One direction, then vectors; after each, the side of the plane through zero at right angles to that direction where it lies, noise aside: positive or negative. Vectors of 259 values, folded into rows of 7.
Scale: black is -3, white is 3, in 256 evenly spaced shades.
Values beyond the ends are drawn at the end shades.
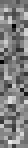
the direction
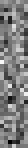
negative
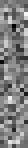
positive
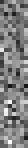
positive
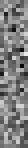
positive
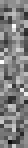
negative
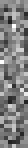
negative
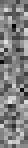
positive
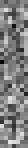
positive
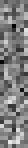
positive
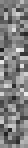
negative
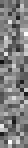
positive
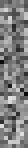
positive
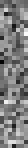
positive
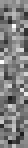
negative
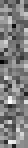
positive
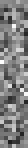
negative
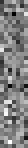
positive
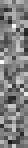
negative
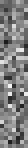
negative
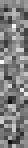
negative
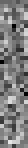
positive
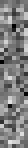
positive
